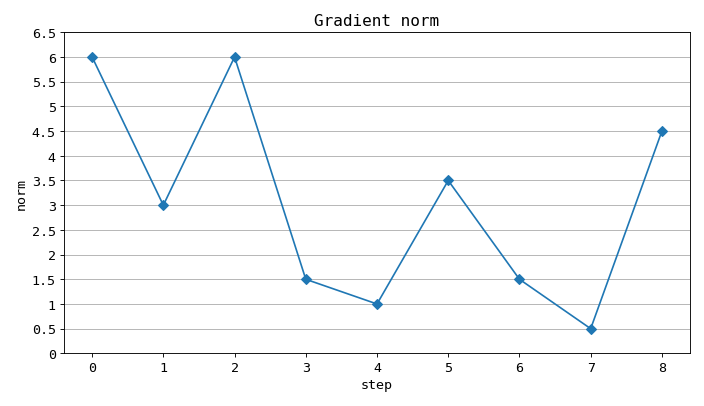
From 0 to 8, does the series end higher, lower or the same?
lower
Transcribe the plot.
Title: Gradient norm
x-axis: step, ticks 0 1 2 3 4 5 6 7 8
y-axis: norm, ticks 0 0.5 1 1.5 2 2.5 3 3.5 4 4.5 5 5.5 6 6.5
Values:
6 3 6 1.5 1 3.5 1.5 0.5 4.5
